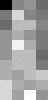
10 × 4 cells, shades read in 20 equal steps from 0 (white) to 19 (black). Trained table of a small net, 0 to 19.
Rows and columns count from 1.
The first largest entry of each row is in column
1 1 1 4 4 4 4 2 3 4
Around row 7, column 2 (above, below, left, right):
5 7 6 5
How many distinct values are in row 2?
3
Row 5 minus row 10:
5 -6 6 2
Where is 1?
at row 5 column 2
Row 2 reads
10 3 9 10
